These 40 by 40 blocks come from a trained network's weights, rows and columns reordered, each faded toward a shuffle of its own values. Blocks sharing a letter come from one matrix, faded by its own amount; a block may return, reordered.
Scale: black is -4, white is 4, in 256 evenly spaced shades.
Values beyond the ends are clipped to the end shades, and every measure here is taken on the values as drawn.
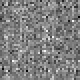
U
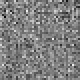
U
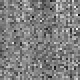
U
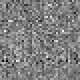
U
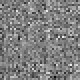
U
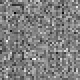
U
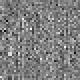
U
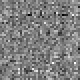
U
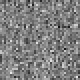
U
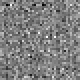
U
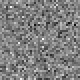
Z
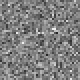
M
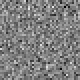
Z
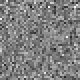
M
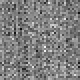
U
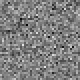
Z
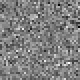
Z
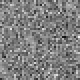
M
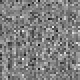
U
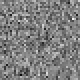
M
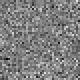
Z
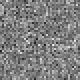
M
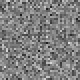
M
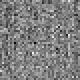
U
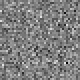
M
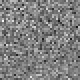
Z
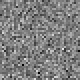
Z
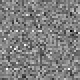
Z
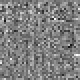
U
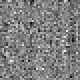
U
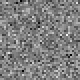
Z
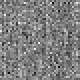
U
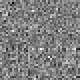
M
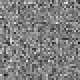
U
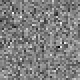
Z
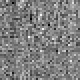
U
